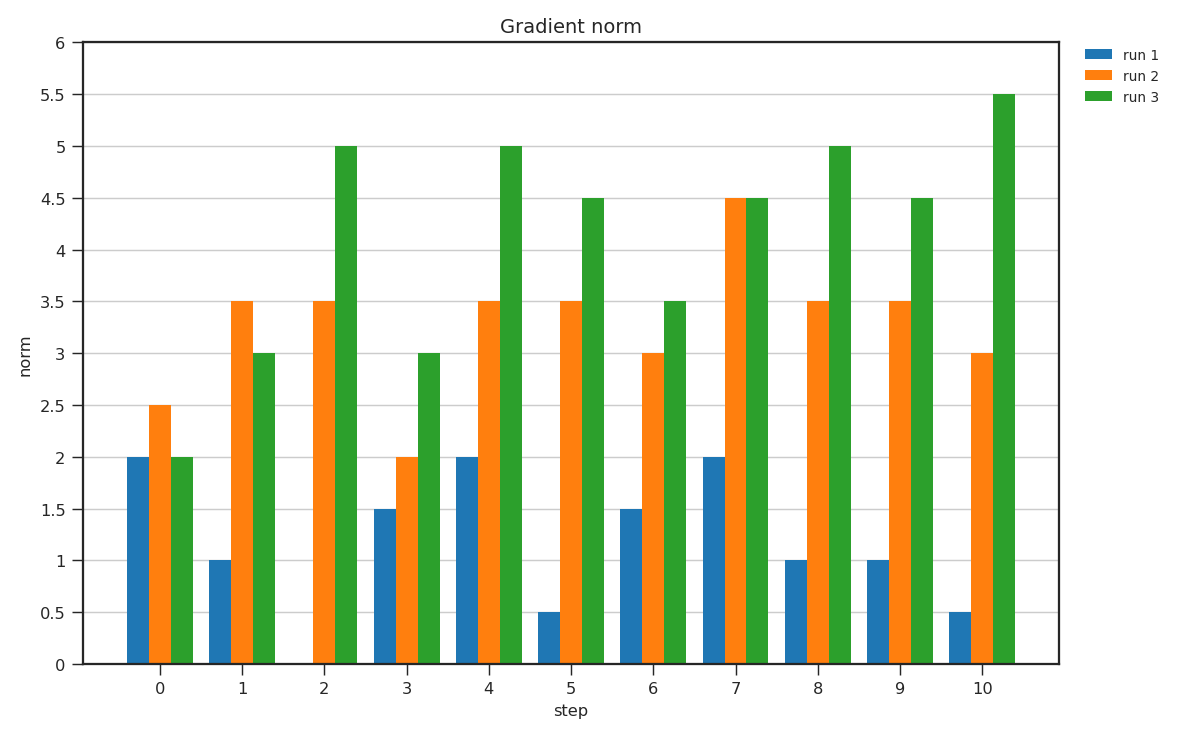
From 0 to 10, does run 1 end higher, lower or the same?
lower
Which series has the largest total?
run 3
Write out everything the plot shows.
Title: Gradient norm
x-axis: step, ticks 0 1 2 3 4 5 6 7 8 9 10
y-axis: norm, ticks 0 0.5 1 1.5 2 2.5 3 3.5 4 4.5 5 5.5 6
Legend: run 1, run 2, run 3
Values:
run 1: 2 1 0 1.5 2 0.5 1.5 2 1 1 0.5
run 2: 2.5 3.5 3.5 2 3.5 3.5 3 4.5 3.5 3.5 3
run 3: 2 3 5 3 5 4.5 3.5 4.5 5 4.5 5.5
